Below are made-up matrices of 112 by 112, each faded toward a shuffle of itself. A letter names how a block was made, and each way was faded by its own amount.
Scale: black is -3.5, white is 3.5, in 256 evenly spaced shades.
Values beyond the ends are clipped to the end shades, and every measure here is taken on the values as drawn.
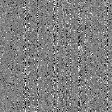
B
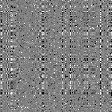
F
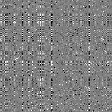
F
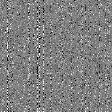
B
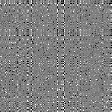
F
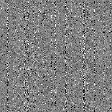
B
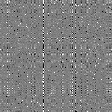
F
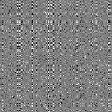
F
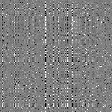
F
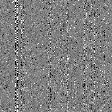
B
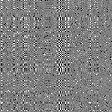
F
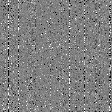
B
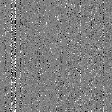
B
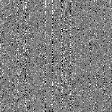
B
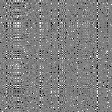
F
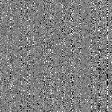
B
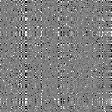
F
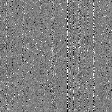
B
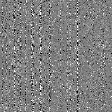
B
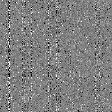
B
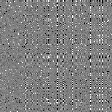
F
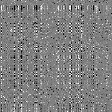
F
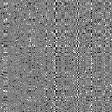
F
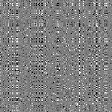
F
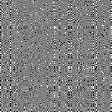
F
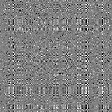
F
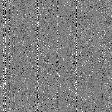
B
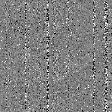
B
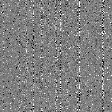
B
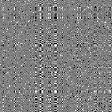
F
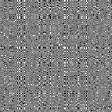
F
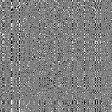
F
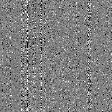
B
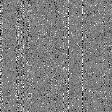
B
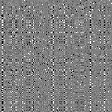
F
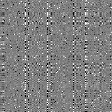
F
